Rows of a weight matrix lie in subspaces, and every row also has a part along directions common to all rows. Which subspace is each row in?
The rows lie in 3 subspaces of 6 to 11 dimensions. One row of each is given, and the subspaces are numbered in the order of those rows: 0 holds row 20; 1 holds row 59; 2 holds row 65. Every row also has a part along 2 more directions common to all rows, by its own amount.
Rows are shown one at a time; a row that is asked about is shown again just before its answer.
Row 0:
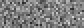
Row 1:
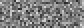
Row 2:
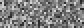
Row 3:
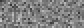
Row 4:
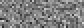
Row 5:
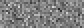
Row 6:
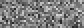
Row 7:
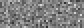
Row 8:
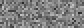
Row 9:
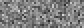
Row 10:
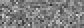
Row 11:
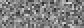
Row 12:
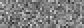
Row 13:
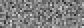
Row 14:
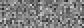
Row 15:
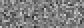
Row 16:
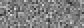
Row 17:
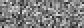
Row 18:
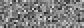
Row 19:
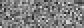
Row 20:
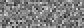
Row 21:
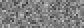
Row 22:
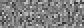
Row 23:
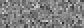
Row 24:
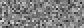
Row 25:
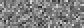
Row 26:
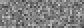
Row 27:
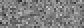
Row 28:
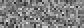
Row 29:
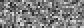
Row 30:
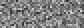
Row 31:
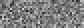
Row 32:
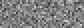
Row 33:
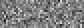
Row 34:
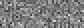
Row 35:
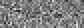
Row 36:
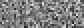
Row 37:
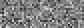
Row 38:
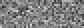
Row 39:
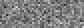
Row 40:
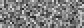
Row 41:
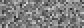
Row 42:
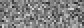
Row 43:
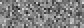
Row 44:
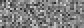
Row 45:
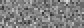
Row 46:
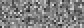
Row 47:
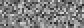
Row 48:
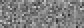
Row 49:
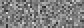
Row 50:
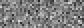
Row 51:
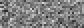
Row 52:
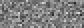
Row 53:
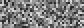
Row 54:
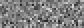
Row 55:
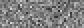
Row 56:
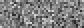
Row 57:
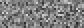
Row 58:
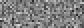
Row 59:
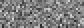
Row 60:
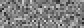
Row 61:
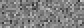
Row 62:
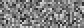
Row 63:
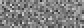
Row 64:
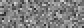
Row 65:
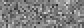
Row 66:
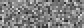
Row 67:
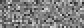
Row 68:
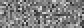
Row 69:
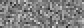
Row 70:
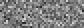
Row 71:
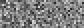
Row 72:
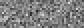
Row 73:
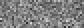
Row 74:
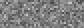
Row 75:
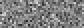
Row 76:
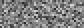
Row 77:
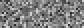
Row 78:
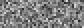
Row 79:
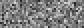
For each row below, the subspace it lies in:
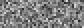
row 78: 0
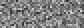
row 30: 2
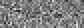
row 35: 2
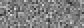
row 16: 2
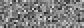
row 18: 2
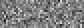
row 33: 1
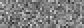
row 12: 2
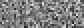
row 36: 0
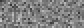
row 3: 2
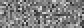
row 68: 2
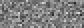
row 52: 1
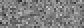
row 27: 1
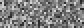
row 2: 2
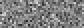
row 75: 0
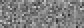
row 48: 2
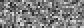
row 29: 2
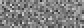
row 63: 2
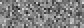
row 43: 2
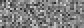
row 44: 2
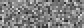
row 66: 1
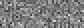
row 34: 2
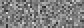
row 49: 2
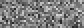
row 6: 1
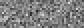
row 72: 0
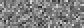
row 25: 1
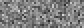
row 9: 2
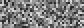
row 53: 1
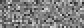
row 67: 2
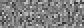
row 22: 1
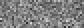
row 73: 1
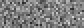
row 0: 1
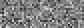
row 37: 0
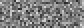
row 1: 2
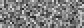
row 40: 2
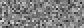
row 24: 1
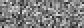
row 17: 2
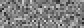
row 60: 1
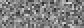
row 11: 0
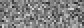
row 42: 1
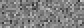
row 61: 0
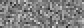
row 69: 2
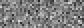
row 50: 0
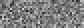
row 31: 2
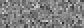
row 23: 0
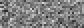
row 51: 2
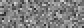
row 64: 0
